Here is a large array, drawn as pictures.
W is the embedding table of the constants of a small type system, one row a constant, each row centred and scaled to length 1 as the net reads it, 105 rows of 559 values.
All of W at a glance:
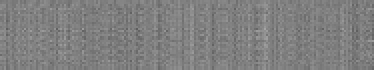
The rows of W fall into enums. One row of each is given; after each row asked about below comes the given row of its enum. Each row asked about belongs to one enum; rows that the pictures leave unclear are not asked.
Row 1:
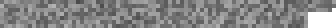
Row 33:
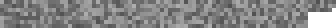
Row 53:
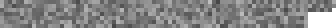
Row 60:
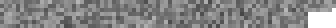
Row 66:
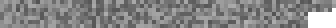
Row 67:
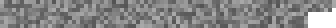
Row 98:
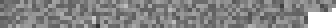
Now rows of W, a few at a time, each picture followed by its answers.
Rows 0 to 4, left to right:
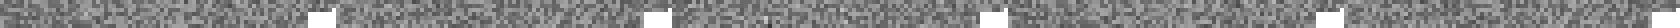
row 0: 33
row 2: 98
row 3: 33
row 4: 1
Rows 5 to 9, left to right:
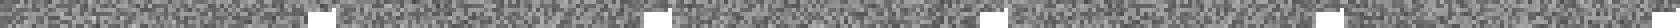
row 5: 98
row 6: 1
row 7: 67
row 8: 1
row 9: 33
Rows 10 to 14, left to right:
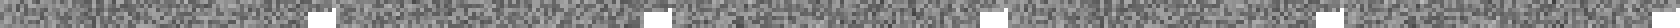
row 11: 1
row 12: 60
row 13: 66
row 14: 60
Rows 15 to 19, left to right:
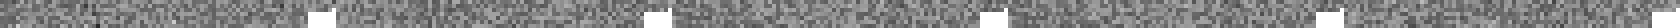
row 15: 98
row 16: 66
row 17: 33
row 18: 33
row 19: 60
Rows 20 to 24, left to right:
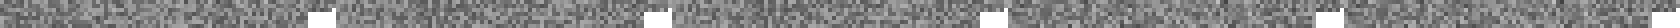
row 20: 33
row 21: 66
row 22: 66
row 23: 53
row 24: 53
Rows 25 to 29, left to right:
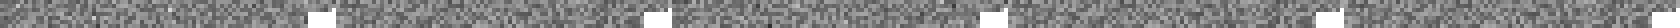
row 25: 98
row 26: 67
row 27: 98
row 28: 67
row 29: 67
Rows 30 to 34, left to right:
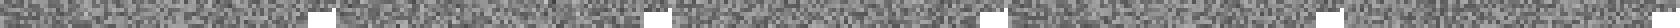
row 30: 33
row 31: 53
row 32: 67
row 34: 66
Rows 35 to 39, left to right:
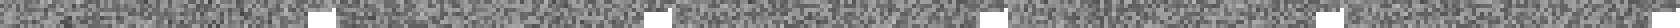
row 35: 60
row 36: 33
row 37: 1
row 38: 66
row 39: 1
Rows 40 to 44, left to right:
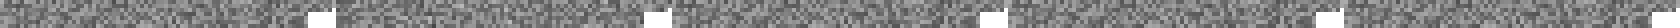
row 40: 67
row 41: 98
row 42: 67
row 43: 67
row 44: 67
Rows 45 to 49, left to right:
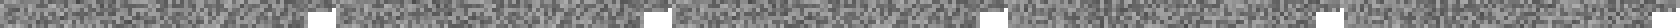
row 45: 1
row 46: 1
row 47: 1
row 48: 66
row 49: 66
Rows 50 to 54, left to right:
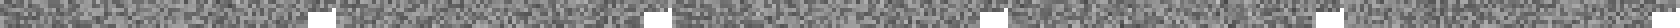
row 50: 33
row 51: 67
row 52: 33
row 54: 66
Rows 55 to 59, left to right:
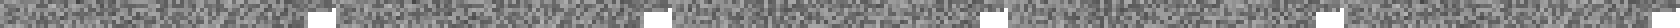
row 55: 1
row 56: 1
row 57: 66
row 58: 66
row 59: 1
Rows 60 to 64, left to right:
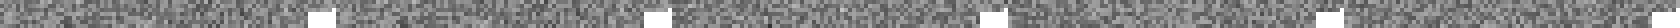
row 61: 60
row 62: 98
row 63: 33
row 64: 67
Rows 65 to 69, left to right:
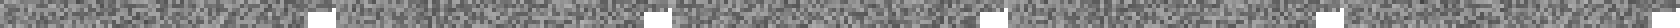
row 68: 66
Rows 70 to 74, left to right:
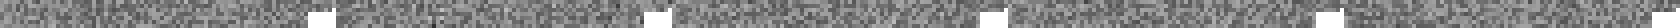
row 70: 66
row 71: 98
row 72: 1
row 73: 1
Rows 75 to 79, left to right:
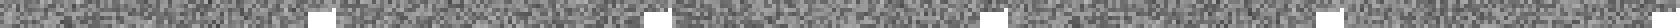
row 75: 60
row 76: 67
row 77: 33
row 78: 60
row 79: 66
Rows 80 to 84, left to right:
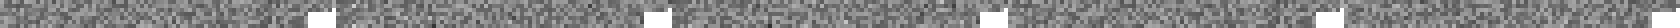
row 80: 67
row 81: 98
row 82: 98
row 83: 67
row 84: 1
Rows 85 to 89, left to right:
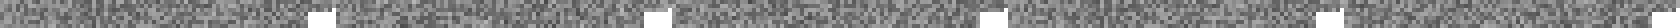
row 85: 66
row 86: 60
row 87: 1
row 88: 66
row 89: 67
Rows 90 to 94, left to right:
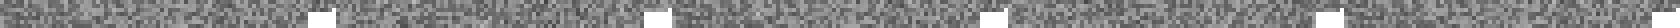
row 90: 33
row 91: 60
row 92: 33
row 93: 1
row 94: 33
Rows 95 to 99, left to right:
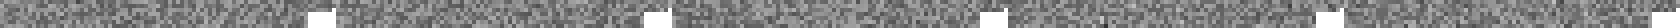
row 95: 1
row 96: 67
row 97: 33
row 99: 53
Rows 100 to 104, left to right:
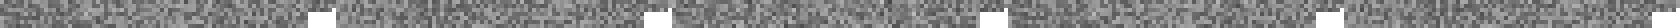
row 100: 33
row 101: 66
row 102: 53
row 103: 33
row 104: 66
